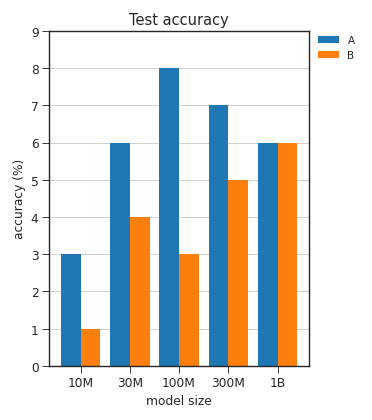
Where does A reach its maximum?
100M
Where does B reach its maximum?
1B
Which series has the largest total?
A
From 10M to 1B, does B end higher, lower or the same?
higher
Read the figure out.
Title: Test accuracy
x-axis: model size, ticks 10M 30M 100M 300M 1B
y-axis: accuracy (%), ticks 0 1 2 3 4 5 6 7 8 9
Legend: A, B
Values:
A: 3 6 8 7 6
B: 1 4 3 5 6
